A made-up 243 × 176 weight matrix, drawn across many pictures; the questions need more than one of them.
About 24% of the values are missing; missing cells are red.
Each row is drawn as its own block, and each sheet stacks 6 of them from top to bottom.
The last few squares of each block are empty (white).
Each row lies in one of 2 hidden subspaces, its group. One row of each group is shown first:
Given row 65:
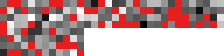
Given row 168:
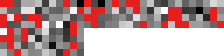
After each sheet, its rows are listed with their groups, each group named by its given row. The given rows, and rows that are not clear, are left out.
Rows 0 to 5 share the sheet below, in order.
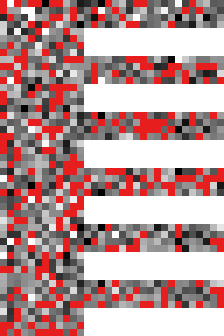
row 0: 168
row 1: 65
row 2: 168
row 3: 65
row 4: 168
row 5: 168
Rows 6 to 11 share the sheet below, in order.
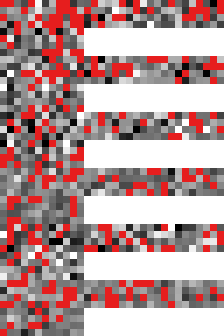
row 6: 65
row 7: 168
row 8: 168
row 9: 65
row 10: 65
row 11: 65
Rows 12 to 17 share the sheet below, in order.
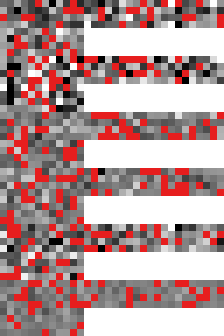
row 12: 65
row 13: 168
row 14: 65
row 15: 168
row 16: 65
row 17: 168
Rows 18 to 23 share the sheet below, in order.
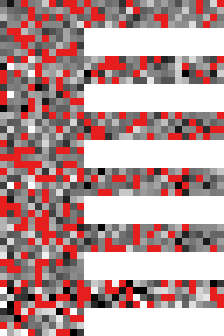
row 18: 168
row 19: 65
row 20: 168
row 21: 168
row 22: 168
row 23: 65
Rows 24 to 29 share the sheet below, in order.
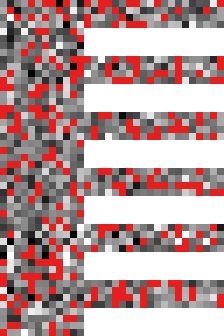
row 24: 168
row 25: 168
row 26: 168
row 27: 168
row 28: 168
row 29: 65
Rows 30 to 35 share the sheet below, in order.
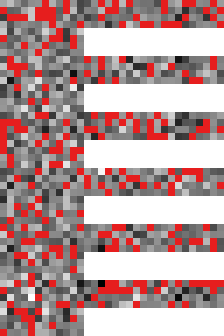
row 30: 168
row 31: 65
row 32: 65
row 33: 168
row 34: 65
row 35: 168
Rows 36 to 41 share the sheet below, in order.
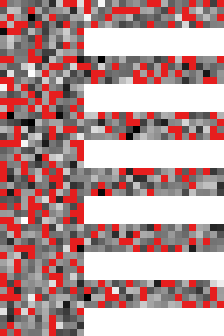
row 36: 168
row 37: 168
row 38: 168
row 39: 65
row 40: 168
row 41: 168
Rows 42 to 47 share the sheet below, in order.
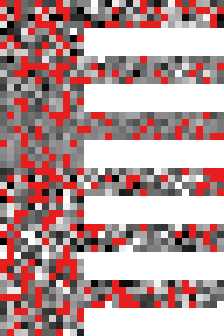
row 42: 65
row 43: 168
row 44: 168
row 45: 168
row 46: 168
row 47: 168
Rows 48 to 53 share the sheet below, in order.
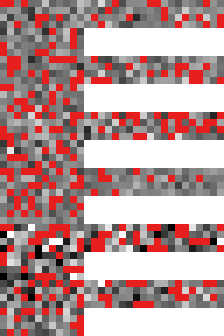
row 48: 168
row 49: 65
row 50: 65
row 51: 168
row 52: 65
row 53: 168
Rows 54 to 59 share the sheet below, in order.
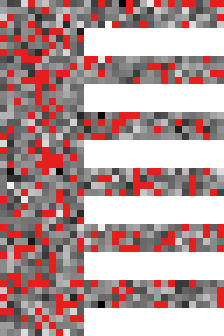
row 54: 168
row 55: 168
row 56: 168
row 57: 168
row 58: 168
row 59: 65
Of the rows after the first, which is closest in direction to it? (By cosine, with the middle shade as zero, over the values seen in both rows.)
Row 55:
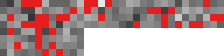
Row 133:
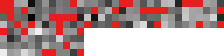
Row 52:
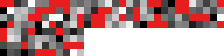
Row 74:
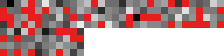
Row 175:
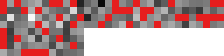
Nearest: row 74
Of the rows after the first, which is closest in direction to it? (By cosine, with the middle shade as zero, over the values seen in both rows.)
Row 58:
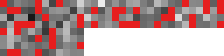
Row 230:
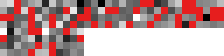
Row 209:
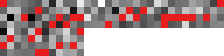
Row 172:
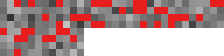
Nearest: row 209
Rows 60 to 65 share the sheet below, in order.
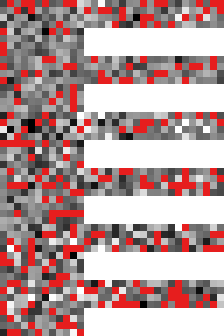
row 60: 168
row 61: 65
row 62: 168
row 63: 65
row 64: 65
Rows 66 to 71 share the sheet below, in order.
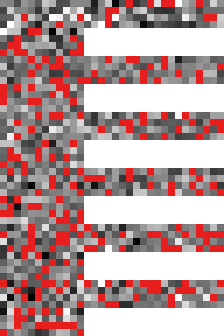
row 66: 65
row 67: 65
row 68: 65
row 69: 65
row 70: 168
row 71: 168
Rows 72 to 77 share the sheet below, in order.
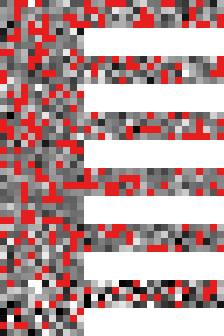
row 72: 65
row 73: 65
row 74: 168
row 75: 65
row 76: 168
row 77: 65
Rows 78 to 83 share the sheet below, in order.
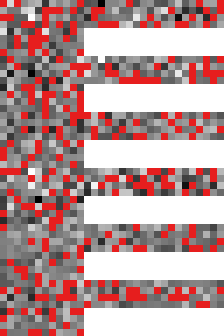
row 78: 168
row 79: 168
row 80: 65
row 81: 65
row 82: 65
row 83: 168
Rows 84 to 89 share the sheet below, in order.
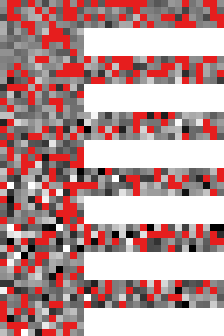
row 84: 168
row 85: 65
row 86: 65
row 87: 168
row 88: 168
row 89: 65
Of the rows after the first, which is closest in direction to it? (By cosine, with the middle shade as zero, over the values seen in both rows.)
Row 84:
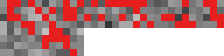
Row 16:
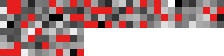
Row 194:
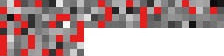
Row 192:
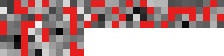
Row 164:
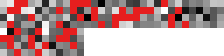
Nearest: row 164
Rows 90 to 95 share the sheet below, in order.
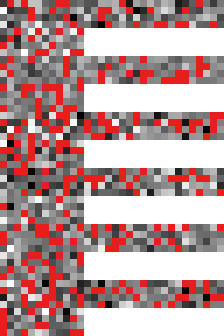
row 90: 65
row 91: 168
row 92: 168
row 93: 65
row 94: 65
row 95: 168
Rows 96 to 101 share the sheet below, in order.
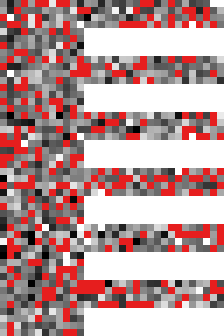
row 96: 168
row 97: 168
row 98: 168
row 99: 65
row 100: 168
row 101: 65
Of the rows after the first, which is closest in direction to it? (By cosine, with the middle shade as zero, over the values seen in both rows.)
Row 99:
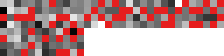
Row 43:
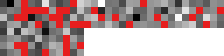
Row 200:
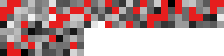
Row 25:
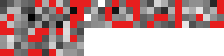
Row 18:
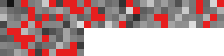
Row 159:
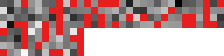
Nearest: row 200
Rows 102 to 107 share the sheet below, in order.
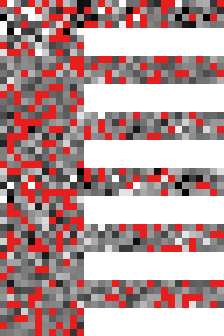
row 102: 168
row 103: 65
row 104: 168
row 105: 168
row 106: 168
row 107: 168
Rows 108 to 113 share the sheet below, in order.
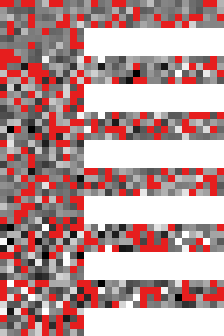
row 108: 168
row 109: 168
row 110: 168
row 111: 65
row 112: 168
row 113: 168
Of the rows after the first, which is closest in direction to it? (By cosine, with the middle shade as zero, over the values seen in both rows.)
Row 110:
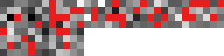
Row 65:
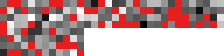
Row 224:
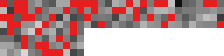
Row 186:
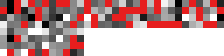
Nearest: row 65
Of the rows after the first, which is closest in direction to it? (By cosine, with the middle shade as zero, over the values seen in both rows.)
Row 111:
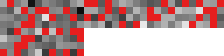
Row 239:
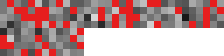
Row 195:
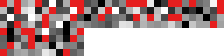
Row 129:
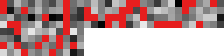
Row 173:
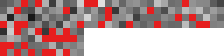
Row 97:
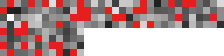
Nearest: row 129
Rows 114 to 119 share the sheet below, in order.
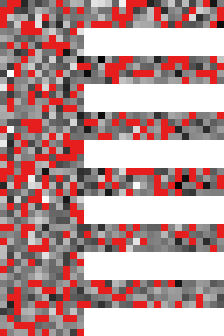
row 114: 168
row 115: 168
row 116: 168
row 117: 168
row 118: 168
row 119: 65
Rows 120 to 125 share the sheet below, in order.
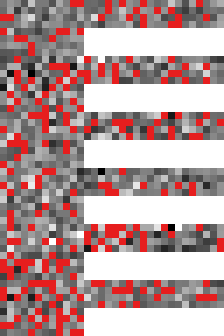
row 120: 65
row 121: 168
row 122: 65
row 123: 168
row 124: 65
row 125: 168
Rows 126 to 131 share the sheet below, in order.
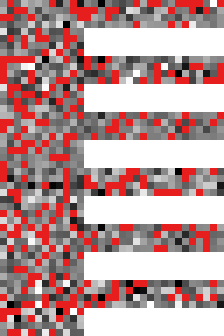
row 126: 168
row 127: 168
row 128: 168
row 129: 65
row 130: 168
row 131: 65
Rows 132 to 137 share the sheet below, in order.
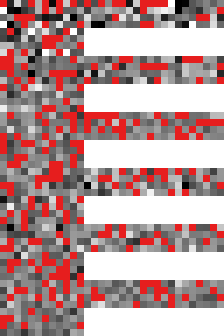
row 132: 65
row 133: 65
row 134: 168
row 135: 65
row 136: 168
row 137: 65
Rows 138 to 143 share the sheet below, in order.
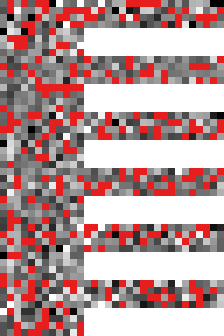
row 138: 168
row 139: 168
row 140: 168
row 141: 65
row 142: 168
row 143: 65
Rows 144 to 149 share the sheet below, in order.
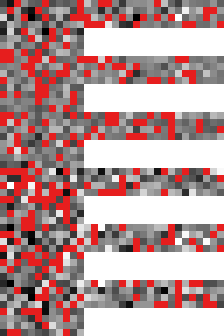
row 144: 168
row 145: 168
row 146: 65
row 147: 168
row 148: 168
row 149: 168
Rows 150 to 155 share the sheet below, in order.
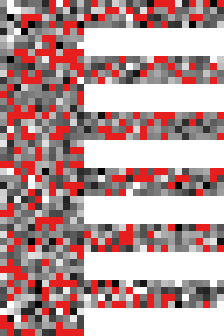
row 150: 168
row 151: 168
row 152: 168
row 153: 168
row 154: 65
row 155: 65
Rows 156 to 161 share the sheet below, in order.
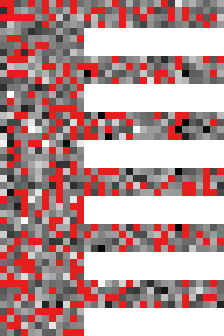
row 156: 65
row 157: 65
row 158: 168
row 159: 65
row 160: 65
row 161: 168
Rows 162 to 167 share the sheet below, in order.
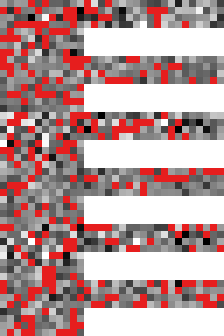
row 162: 65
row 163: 65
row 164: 168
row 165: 168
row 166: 168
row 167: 65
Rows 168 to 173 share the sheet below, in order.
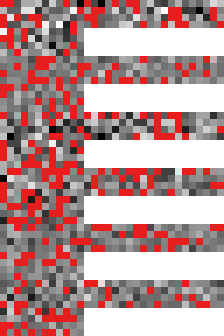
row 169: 65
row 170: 65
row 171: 65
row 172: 168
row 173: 168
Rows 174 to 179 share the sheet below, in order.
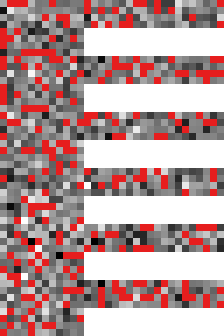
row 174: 65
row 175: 168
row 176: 168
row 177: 65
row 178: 65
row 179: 168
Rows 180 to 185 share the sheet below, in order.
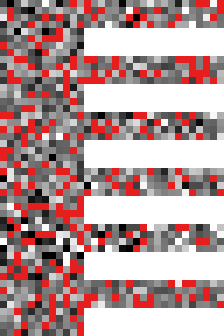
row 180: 168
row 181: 65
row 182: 168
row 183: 65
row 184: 168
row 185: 65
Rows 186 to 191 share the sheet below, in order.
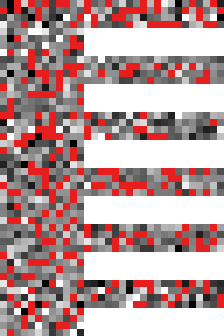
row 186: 65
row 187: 168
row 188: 65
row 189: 65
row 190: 65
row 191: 168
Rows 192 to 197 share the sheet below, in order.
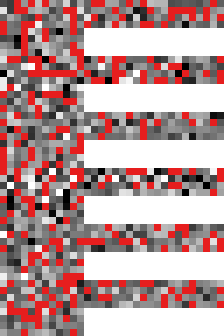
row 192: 65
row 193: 168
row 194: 168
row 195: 168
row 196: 65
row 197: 168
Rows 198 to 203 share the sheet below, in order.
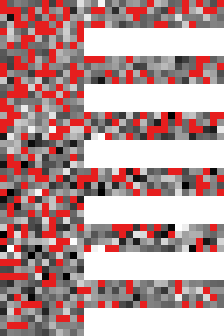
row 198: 168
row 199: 65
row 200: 65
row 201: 65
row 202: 65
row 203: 168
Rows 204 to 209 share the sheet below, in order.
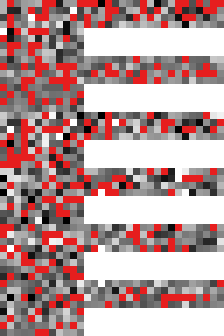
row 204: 168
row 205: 168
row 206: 168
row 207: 65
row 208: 65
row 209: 168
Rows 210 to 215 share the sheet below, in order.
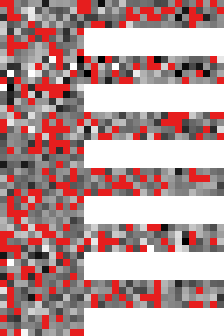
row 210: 168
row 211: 168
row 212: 65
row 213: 65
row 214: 65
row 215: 65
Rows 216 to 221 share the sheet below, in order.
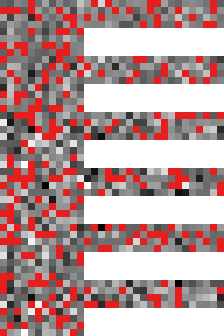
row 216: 168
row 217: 168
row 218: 65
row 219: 65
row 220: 168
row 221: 65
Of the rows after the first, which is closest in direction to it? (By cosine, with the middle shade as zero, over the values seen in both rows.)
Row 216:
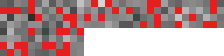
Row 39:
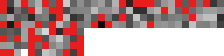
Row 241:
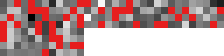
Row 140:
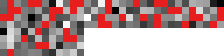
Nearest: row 241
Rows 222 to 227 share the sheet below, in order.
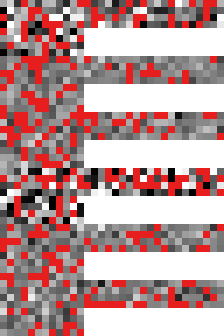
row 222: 65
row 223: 168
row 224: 65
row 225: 65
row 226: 168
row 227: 168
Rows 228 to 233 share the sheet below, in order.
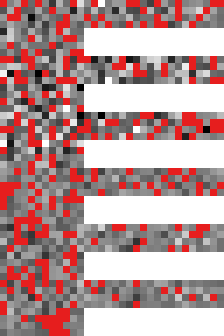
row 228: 168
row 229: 168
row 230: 168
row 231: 168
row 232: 168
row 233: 168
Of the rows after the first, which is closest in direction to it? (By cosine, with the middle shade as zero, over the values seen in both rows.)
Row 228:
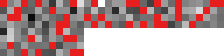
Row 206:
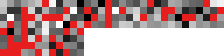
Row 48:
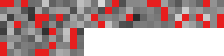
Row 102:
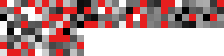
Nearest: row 48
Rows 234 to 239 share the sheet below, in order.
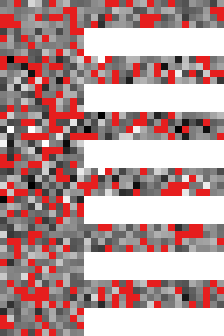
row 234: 65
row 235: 168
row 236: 168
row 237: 168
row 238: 65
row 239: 65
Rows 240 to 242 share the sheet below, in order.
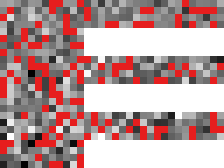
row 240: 168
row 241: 168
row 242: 65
